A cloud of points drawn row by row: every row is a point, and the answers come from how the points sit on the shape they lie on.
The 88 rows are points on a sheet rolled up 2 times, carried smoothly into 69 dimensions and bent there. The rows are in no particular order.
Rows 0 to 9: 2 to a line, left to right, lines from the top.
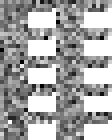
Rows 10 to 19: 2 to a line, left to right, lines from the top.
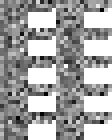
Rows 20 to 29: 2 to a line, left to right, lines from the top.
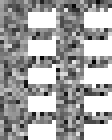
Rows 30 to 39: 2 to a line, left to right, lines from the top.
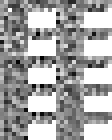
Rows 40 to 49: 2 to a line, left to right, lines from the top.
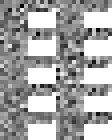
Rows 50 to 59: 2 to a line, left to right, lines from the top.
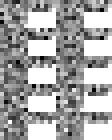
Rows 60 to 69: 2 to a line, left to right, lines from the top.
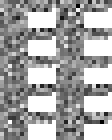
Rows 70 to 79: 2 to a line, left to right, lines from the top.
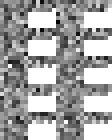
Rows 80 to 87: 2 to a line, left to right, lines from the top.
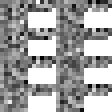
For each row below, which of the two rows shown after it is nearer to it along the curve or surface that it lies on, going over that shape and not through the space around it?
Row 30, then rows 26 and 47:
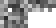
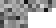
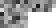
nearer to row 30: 47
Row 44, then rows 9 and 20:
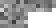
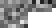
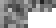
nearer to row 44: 20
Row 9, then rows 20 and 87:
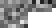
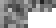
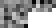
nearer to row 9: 20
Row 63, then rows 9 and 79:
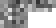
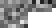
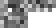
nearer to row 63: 79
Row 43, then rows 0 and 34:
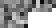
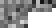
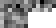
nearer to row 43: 34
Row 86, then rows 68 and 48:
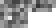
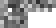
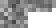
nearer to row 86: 68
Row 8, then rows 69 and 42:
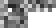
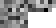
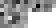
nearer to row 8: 42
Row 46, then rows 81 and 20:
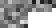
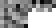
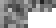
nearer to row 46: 20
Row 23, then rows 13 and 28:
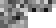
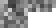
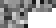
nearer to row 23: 13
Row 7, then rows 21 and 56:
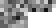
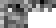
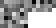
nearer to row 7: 21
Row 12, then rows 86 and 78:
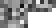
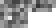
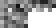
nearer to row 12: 78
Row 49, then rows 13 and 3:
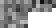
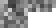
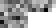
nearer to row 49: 13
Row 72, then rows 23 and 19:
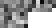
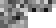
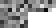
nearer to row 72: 19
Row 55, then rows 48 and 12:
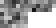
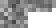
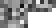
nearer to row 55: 48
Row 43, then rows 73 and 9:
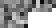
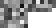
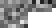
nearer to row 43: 73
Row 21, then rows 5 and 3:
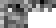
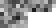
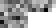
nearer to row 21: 5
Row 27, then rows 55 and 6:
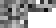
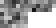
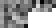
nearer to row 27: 6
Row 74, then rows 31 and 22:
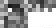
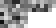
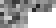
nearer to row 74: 22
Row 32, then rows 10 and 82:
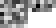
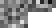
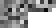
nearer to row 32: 82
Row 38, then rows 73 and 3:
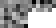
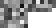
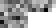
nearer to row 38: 73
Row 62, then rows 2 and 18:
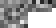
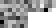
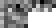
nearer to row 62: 18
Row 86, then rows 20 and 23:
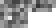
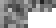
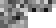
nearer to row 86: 23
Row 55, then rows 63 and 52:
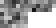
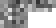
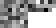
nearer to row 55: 63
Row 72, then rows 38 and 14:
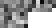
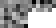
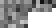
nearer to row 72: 38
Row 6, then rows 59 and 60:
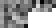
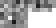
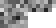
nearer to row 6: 59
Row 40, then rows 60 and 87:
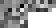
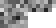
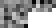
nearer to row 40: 87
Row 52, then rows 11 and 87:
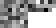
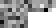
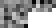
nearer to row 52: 11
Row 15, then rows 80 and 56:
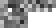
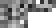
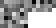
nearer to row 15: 56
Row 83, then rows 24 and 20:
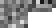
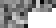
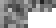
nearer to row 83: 20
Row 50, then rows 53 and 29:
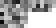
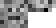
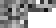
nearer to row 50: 53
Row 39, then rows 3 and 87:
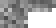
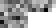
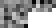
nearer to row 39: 87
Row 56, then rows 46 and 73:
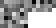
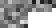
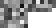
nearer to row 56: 73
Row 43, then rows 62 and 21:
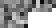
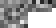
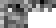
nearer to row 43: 21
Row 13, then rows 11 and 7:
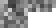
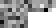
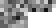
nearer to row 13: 7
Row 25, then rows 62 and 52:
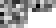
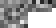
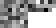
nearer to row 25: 52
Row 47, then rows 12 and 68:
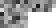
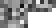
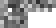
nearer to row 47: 68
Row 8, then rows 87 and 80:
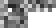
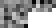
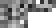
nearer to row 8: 87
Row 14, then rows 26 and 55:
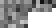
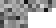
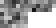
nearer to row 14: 26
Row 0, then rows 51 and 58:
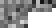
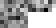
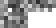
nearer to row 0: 58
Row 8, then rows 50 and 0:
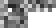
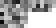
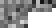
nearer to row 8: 0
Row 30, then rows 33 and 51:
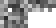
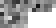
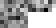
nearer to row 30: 33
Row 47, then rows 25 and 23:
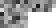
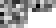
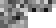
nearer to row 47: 23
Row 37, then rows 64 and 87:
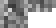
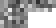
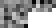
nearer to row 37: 64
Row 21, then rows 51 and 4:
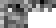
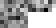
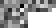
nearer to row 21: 4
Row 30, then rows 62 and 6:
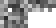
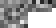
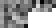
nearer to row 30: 6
